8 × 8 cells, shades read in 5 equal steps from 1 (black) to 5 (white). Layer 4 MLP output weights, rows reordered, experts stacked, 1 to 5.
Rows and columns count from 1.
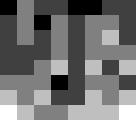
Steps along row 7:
down up down same up down up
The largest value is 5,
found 2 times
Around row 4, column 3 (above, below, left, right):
2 3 2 3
